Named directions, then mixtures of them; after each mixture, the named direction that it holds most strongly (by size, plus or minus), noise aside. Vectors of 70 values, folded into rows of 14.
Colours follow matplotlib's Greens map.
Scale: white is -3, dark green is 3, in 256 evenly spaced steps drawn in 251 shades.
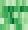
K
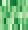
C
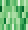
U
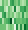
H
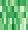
U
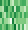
H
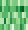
U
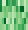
U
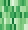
H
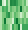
C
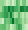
K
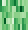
C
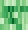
K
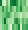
C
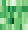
K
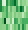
C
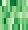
C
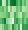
C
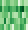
U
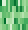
C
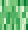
U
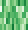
U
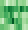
K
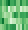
K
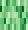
U
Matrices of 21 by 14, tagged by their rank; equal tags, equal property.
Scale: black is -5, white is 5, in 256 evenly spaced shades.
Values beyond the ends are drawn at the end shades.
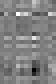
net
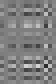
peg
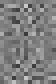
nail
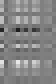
peg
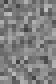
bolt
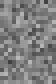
bolt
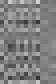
net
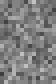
bolt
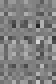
net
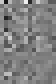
nail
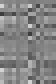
net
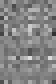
nail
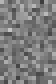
bolt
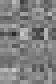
nail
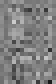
nail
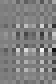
peg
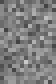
bolt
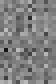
nail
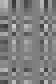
peg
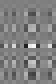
peg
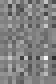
net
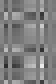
peg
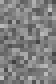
bolt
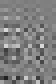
net
